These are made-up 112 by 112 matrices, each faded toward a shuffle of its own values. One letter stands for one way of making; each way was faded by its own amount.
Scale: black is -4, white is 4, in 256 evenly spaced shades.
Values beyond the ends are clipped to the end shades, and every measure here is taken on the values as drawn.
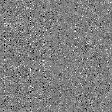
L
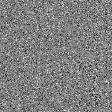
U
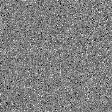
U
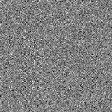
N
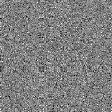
N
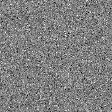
U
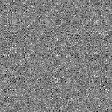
N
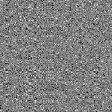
N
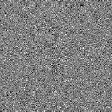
N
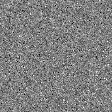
U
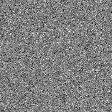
U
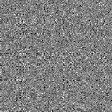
N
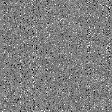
L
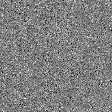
U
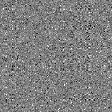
N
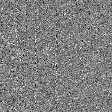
U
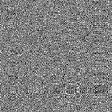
N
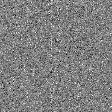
U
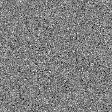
U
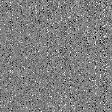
L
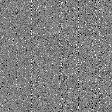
L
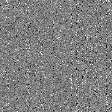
L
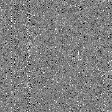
L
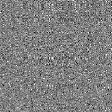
N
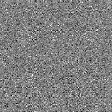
N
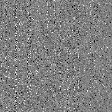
L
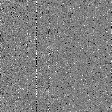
L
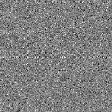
N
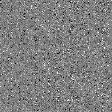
L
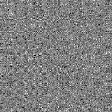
N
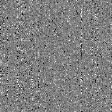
L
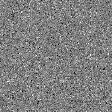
U
